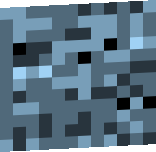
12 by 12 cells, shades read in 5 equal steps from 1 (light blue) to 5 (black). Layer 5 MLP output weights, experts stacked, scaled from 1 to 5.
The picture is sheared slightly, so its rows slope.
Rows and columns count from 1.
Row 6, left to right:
3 1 2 1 3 3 2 3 3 3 4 4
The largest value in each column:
3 5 4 4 3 4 5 4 5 5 4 5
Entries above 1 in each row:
12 12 12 11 12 10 12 12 12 12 12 12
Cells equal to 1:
3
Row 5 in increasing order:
2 2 2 3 3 3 3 3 3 4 4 5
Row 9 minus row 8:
0 -2 -1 0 0 -1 1 -1 -1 2 -2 2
